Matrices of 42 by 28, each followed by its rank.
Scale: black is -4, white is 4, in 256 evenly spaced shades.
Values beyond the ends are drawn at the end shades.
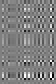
one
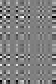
one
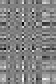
two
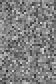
full rank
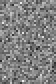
full rank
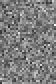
full rank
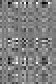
two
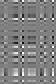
one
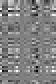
two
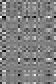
two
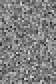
full rank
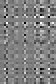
two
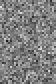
full rank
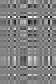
one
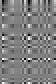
one
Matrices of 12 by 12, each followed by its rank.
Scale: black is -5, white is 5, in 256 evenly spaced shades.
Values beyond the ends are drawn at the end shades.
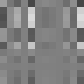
one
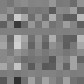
two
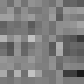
two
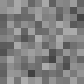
full rank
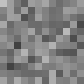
full rank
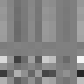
one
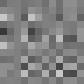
two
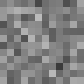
full rank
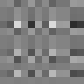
one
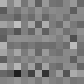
two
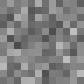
full rank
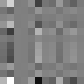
one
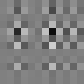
one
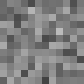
full rank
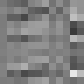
two
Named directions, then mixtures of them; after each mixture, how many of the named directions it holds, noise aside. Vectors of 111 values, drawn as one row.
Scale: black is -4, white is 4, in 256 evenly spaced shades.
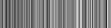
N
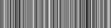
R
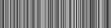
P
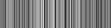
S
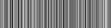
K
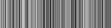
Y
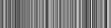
two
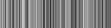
one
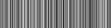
two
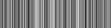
three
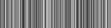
two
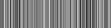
two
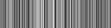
one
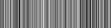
three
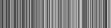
three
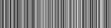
two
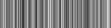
three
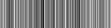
two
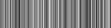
three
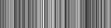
three
